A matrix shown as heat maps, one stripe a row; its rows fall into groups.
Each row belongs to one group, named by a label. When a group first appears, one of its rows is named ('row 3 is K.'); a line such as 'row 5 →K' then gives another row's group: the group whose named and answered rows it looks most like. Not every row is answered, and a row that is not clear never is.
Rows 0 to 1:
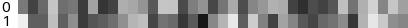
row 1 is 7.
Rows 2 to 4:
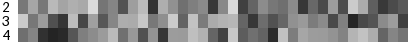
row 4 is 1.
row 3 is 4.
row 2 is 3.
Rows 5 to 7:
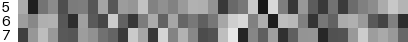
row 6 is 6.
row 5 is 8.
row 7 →3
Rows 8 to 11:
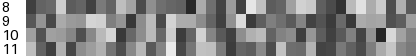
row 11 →8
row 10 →8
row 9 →3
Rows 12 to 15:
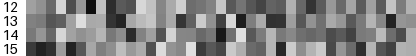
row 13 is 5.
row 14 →3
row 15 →1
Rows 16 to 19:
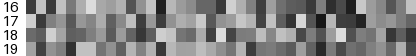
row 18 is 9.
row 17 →4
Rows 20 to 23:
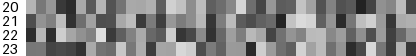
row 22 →5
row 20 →4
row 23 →1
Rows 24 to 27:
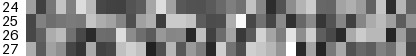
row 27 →9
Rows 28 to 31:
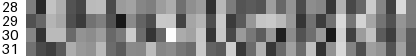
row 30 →9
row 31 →5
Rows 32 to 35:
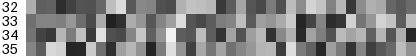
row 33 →7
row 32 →1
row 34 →5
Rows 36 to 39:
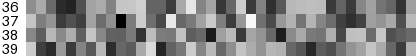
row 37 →8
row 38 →6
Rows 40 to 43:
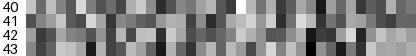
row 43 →7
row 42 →7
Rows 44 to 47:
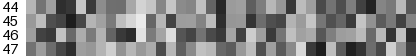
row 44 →4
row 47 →4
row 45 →1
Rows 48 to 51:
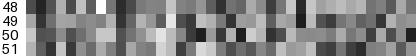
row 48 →5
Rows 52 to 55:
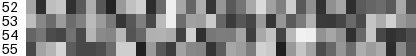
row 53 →8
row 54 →1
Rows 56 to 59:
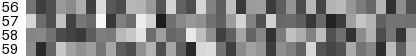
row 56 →5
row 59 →8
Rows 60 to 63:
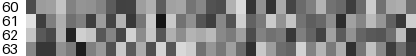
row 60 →3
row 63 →1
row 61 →7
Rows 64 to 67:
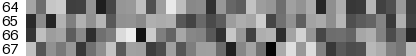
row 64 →9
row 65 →5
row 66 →6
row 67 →8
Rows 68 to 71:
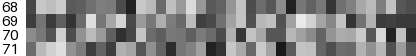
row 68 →3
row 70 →5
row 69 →1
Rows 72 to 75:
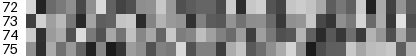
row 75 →7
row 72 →5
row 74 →4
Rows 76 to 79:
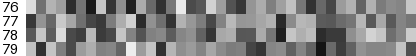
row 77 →6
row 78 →6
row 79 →4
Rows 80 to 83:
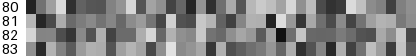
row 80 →6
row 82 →4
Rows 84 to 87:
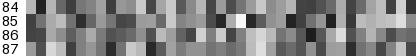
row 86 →9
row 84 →9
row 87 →9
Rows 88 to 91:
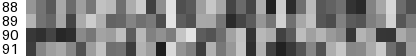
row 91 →3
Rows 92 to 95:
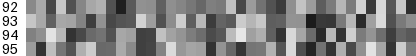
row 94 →6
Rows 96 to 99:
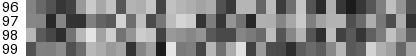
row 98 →4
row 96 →4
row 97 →1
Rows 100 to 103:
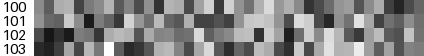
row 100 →9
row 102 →1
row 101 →6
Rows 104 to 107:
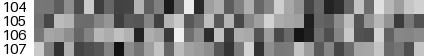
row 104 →7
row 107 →7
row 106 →3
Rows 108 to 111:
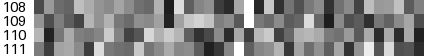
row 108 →3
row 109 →4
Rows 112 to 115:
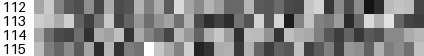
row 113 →6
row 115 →7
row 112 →4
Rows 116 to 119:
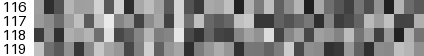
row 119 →8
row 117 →3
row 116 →8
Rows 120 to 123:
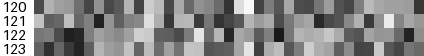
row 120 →3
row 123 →1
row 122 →1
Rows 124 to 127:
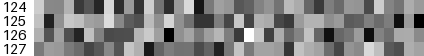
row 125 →5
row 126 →4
